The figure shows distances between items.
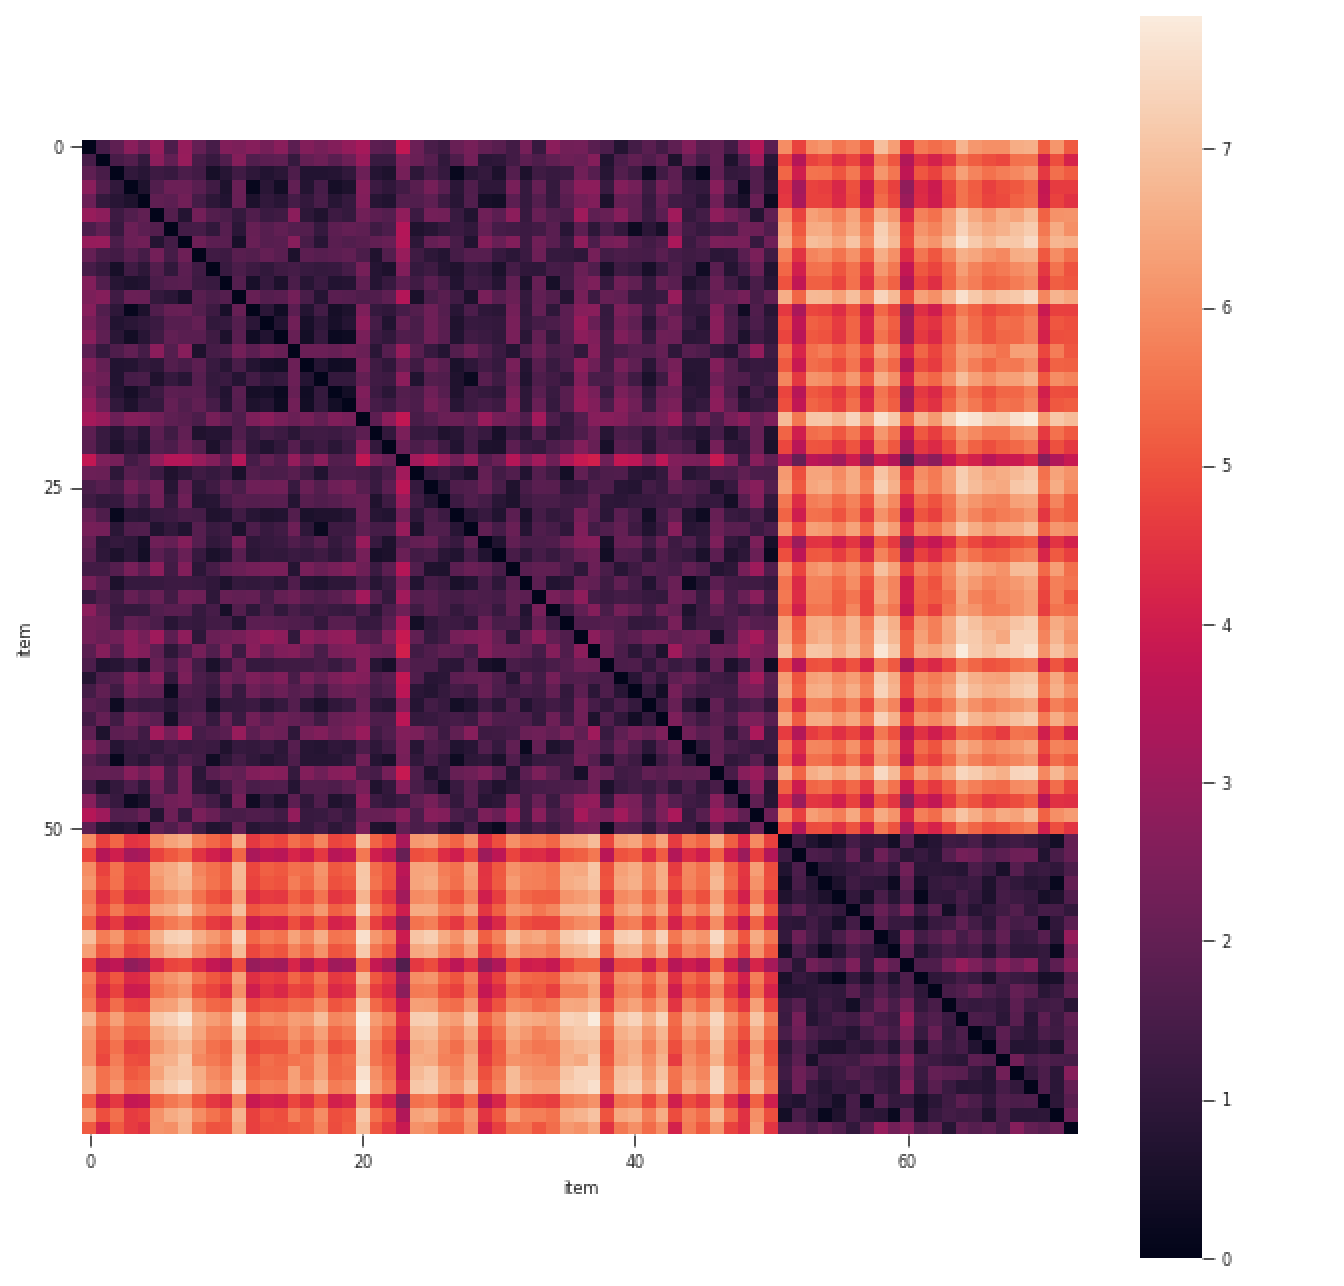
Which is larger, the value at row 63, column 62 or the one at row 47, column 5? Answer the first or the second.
the second
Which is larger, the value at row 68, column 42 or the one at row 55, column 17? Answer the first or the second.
the first
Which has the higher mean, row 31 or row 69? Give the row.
69
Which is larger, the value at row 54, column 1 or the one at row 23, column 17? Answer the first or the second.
the first
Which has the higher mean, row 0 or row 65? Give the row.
65
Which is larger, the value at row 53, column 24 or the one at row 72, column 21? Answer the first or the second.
the first
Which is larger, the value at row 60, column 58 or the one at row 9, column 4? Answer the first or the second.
the first
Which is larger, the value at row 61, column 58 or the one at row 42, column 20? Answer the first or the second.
the second
